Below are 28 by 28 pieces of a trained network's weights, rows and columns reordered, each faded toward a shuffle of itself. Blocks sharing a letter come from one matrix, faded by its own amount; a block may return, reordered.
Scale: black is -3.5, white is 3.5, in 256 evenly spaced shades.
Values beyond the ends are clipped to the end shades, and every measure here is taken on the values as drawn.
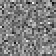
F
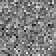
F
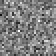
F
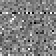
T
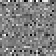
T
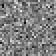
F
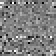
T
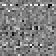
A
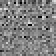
A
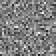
F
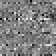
A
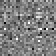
A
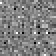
A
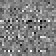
A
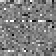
T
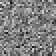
F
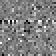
T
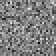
F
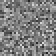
F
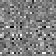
A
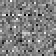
T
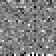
T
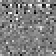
T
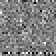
T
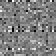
A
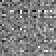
A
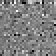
A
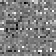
T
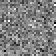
F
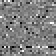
T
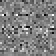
A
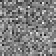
F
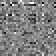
A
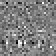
A
